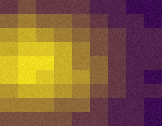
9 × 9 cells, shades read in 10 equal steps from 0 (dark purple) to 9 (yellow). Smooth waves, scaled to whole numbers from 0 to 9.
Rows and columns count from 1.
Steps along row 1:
up down same same down same down same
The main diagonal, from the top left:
2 5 6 7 5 4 2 1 0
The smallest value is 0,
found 6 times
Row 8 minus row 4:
-2 -3 -3 -3 -1 -1 -1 0 -1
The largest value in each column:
8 9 9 7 6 4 2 1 1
